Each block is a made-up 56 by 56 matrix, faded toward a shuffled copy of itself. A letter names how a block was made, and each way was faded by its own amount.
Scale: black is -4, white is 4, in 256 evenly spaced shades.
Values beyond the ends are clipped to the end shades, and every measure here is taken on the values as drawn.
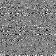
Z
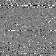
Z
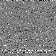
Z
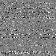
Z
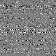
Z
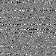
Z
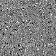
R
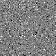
R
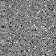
R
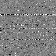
Z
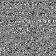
Z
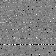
Z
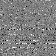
Z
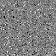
R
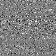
Z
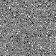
R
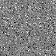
R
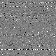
Z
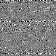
Z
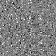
R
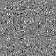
R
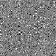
R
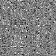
R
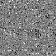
R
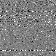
Z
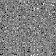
R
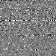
Z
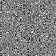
R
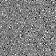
R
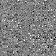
R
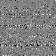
Z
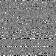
Z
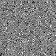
R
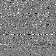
Z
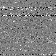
Z
